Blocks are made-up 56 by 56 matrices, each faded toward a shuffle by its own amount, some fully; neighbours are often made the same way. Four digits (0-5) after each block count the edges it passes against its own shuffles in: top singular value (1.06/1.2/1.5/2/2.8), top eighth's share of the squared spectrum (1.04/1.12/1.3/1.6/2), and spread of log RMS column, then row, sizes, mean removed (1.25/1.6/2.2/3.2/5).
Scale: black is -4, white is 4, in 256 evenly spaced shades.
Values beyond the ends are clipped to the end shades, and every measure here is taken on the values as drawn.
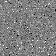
0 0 0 0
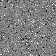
0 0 1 0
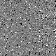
1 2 2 0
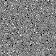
1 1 1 0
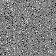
0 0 1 0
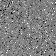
0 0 0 0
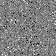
0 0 0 0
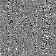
1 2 3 0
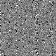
1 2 2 0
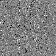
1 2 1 0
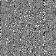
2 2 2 0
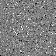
0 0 1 0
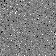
0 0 0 0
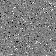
0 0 0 0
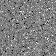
0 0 0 0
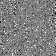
1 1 1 0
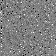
2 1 1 0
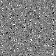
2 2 2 0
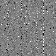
3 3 2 0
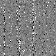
2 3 3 0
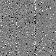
2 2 2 0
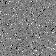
1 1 0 0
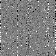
2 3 3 0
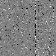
3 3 2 0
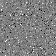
2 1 0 1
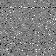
3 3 0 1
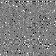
3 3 1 2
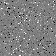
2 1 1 0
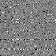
4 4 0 2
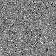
2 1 0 0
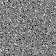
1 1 0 0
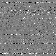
2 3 0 3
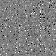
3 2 1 0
